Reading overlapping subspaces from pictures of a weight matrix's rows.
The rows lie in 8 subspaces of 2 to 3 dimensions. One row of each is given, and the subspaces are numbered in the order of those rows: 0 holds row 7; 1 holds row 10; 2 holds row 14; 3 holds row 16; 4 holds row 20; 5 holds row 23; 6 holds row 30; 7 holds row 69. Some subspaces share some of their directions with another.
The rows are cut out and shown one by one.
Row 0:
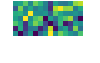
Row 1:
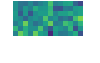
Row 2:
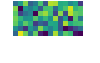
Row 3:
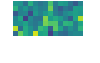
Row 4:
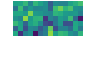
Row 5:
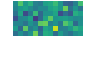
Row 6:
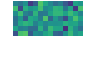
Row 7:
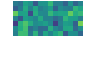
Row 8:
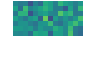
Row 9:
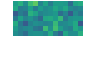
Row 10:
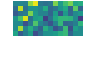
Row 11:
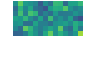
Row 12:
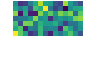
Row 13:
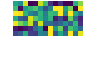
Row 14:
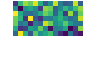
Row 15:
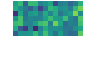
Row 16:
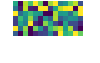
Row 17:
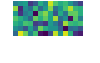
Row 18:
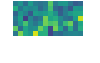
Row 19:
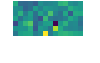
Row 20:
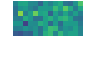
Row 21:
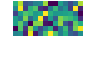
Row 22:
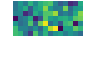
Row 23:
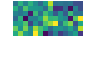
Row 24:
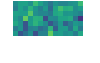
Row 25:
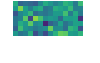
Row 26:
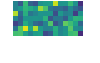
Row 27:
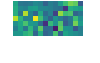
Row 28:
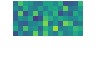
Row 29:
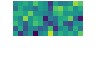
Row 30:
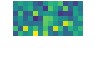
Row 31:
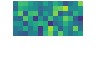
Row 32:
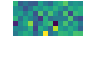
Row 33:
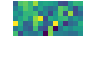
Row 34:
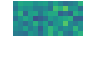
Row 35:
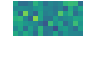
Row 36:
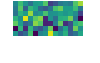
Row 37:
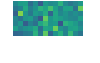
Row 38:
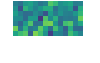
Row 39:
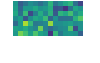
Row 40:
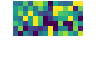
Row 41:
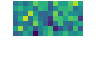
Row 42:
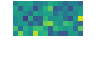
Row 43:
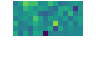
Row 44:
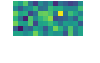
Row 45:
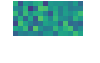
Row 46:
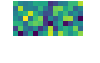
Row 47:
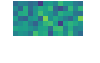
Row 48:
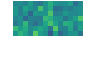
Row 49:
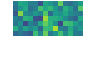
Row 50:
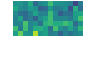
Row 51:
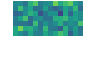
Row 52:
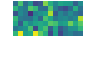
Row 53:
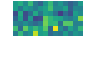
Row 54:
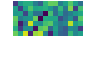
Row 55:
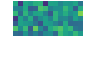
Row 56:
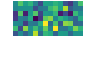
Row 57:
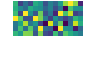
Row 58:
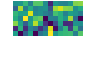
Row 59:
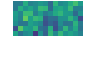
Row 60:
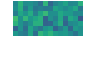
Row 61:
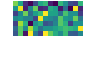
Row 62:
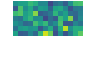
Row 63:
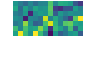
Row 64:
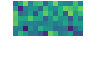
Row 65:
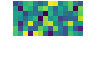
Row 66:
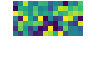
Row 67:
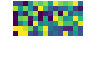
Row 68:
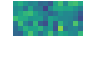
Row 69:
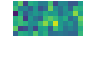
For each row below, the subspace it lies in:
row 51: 1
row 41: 1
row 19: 5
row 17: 2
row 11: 6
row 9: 0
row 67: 1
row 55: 3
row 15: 7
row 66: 0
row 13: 1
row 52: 3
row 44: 1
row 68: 6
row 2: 2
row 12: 6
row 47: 4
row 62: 2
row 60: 3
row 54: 3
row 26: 7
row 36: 3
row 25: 2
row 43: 5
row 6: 1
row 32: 5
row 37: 4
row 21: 3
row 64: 2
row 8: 4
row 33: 5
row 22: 6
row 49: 4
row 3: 7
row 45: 3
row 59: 7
